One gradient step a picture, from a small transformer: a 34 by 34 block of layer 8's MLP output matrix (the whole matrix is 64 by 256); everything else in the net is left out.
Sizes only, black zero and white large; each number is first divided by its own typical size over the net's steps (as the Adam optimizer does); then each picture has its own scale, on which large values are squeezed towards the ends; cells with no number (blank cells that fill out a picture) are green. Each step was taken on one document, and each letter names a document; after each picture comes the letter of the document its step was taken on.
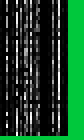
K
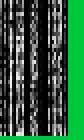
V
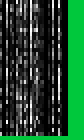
K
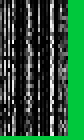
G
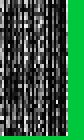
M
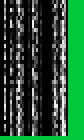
V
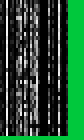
K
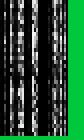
V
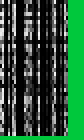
G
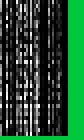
K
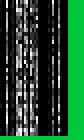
K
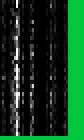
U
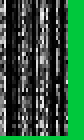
M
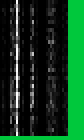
U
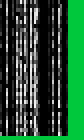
K
